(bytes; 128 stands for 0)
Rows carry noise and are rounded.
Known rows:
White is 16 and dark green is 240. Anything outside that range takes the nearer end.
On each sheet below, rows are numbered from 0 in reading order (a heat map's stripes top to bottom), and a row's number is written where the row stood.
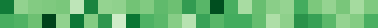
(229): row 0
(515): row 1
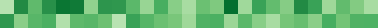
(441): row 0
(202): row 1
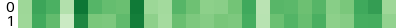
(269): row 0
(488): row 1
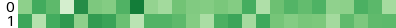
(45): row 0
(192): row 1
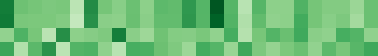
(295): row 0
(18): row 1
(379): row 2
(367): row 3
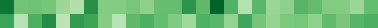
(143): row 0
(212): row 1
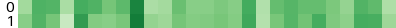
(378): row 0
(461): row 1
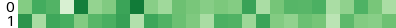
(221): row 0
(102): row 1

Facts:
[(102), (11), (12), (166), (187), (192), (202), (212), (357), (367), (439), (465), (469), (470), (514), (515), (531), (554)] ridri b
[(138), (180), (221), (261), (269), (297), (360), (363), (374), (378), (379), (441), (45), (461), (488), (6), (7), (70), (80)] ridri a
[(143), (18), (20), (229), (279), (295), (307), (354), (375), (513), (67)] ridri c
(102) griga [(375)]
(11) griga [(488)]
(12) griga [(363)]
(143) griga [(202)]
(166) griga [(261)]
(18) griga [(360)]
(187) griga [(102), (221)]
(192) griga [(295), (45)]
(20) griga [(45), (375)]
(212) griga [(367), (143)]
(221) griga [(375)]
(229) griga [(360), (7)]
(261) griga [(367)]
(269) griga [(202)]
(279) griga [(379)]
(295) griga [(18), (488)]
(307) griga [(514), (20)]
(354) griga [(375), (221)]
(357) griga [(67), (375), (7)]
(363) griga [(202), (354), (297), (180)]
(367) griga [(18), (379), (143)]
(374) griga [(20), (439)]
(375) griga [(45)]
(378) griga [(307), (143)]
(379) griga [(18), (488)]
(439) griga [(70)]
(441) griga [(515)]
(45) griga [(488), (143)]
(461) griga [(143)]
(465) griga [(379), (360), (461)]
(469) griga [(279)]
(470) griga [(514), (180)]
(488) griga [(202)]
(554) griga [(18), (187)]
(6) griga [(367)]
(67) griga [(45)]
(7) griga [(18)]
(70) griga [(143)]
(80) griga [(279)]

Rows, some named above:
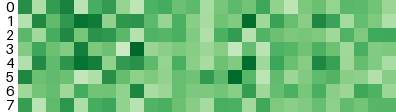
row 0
(12)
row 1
(441)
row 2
(11)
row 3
(80)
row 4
(441)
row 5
(307)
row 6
(6)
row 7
(465)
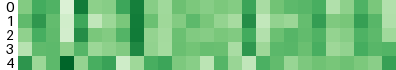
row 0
(221)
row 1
(297)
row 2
(45)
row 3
(261)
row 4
(469)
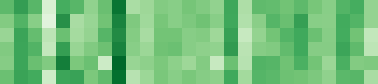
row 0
(70)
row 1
(360)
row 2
(180)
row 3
(363)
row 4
(80)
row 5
(374)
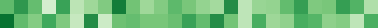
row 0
(297)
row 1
(279)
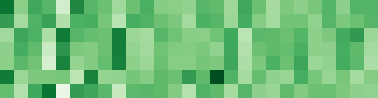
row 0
(439)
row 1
(531)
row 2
(269)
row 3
(138)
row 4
(7)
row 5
(229)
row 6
(470)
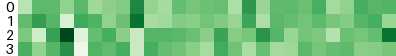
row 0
(261)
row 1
(70)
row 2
(166)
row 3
(514)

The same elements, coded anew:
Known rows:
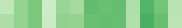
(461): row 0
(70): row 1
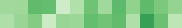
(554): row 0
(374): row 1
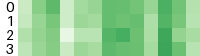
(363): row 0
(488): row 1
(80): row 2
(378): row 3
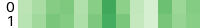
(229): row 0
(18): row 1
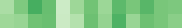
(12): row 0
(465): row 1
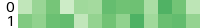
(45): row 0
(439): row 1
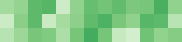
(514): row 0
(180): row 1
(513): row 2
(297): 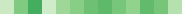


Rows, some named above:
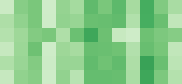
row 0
(269)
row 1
(70)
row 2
(307)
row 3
(360)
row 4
(374)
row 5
(6)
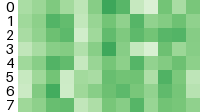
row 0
(279)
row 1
(202)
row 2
(470)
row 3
(229)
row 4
(202)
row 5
(7)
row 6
(297)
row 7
(367)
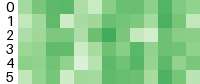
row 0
(166)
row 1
(221)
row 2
(20)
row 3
(531)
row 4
(469)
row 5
(138)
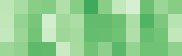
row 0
(229)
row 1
(379)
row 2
(360)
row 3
(531)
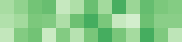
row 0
(11)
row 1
(20)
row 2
(261)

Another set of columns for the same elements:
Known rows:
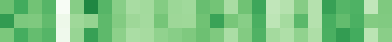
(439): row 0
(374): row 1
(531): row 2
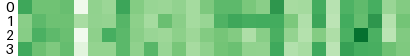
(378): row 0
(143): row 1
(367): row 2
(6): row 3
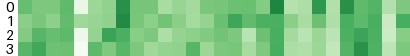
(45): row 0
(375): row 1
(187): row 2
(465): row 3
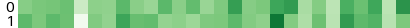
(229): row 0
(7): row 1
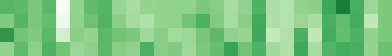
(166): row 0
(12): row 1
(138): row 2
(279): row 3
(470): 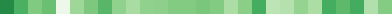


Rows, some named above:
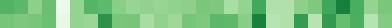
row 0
(166)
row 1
(45)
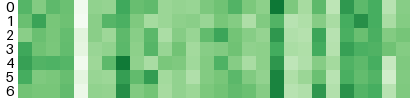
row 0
(7)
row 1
(212)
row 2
(269)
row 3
(6)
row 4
(514)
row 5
(221)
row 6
(45)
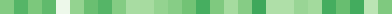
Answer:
(12)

